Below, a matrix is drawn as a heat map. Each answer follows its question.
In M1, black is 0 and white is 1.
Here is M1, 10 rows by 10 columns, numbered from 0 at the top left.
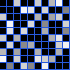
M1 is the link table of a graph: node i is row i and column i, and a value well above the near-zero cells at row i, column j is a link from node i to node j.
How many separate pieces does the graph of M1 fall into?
1
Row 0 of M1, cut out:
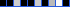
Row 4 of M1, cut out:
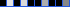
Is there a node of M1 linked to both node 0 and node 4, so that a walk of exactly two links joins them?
no
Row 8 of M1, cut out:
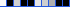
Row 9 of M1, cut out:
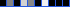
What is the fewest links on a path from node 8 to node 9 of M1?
2
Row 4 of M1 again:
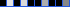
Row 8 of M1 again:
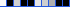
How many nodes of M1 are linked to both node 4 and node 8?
1
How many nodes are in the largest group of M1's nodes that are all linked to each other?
5
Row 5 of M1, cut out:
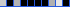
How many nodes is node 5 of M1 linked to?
4
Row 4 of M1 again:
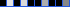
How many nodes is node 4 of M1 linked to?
4
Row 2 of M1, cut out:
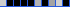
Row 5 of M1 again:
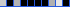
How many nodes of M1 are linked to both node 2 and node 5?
3
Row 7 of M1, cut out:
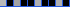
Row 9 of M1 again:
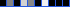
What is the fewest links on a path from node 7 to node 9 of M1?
3
